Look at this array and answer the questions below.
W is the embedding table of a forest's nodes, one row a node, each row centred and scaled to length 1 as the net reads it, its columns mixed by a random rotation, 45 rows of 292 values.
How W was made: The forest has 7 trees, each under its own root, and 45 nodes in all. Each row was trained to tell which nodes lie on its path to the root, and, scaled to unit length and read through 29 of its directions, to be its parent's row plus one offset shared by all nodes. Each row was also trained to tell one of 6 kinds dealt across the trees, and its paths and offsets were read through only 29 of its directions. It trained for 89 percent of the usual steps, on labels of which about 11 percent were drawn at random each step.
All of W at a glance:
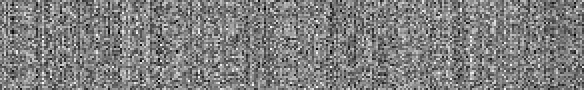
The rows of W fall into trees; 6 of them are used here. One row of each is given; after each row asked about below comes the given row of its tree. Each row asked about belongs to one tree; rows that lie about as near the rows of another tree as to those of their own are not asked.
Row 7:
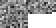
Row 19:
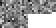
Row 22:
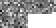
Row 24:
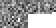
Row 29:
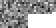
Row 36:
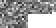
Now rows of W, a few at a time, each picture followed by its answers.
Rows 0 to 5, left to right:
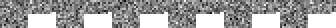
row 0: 19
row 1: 29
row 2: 36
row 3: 29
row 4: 36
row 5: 19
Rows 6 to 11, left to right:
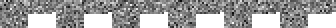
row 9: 36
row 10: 29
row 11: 36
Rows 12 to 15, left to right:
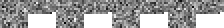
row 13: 24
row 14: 29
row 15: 36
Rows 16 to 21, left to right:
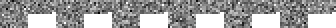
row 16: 36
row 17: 29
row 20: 29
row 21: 36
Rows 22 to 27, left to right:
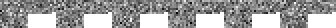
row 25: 29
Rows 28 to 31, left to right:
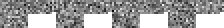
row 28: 24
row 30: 22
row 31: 36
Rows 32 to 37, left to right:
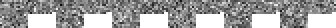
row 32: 29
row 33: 19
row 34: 24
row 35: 36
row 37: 22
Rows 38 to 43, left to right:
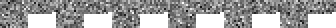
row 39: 29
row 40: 19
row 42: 24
